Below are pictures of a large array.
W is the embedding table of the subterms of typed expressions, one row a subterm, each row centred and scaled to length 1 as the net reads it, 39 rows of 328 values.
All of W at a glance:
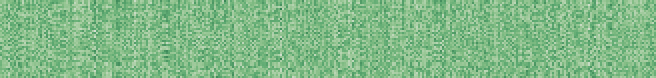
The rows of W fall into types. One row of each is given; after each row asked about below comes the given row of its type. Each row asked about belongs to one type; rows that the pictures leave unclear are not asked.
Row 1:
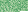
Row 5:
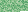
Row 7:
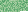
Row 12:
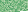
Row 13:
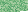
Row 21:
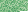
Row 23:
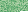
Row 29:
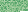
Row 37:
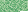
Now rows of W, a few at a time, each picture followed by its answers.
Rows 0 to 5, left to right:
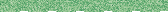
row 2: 29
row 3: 13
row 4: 29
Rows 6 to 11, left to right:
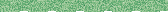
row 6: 1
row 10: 1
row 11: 13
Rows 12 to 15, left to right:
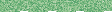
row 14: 29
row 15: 7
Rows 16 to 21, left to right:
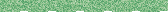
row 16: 5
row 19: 37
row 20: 7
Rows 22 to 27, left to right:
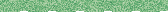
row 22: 7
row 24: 12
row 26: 1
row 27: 12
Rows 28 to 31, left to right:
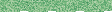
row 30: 1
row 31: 12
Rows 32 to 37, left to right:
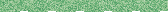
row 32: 12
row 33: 37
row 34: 21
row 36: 13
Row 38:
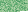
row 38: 13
